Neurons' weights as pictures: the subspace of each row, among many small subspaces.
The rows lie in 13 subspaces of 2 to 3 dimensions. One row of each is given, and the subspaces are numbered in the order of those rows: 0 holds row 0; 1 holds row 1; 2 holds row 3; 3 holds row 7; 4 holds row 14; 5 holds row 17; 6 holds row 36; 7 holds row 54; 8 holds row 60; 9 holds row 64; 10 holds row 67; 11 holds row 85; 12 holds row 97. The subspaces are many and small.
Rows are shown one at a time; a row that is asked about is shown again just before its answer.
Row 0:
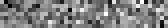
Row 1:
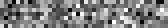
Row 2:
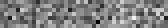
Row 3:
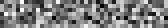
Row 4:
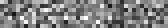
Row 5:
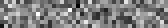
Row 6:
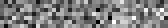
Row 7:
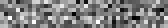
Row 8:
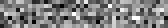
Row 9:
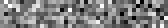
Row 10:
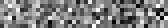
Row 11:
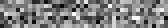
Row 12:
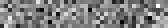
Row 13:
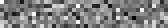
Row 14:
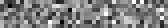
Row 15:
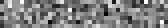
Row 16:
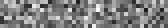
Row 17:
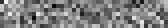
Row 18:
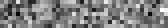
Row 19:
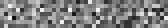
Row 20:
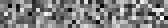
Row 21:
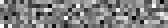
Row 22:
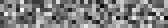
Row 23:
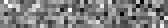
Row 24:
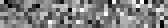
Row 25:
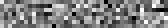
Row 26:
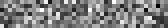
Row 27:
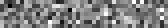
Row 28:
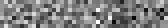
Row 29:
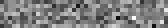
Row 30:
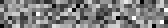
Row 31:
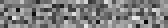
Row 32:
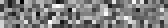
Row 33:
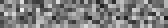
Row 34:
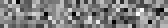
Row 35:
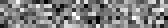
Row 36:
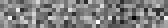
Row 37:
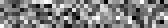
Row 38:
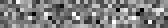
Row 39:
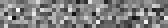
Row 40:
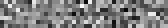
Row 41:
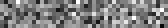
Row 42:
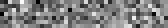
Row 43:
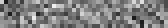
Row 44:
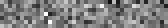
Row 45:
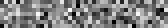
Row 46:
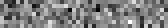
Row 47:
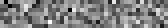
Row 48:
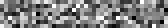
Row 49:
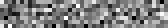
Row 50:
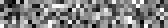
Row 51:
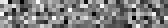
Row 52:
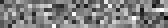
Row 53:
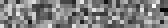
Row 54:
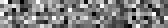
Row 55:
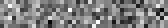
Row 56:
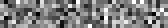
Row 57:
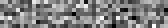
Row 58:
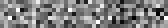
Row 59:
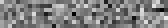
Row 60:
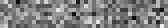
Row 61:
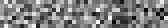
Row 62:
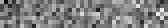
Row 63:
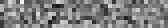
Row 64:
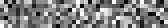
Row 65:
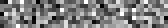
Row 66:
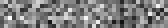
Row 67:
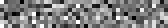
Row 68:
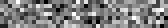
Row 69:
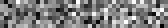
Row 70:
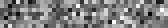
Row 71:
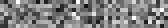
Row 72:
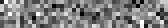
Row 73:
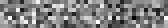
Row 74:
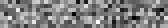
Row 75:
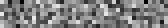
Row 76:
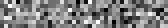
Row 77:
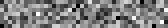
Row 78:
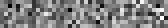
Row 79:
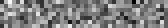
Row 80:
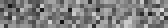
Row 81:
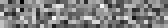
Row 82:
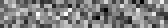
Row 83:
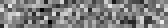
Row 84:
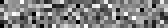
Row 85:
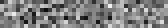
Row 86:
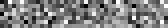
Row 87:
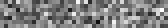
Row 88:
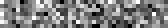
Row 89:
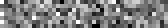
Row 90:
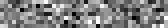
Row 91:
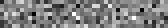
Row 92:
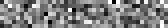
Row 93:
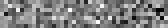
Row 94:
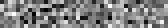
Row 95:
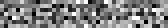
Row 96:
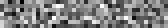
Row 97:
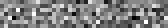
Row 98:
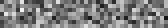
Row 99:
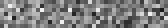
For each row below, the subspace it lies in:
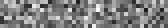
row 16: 11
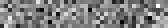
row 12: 11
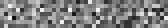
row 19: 12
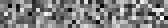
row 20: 2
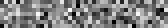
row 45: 10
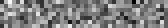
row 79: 2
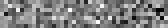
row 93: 4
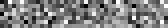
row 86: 7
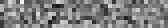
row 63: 4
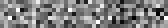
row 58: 6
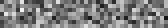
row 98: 2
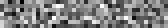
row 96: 4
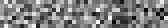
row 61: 5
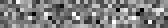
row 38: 10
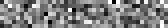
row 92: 7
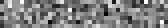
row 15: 0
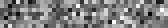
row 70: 1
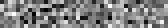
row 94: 11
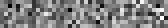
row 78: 2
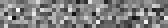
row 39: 12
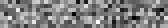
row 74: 3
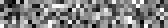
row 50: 6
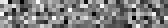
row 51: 7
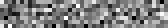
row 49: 1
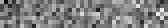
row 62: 5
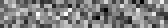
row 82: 8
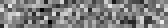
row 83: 11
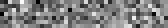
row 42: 7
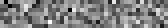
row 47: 7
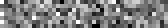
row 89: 7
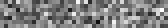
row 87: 3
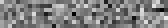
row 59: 1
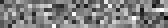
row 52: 1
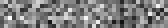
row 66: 11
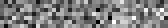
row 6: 5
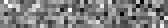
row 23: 0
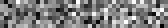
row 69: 8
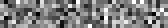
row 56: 8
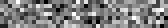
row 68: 8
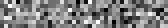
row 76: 3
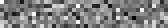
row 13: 10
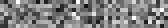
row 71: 8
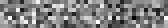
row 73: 6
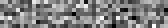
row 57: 9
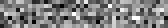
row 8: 3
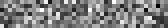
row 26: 11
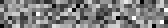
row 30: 9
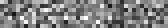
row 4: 11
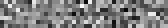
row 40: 9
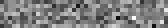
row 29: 9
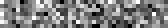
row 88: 7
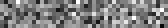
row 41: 8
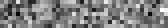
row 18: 1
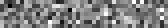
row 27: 4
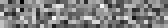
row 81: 4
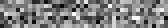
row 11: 3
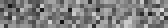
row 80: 12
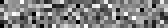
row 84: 10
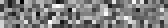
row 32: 4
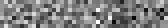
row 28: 5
